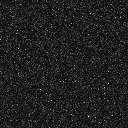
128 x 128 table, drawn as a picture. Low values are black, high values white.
There is no seam. On average the colour sits 10% of the way up the scale. The values are skewed, with a long tail toward high values. There are no regular stripes. The texture is fine-grained noise. No row or column stands out. No overall slope runs across the table. The halves do not mirror each other.
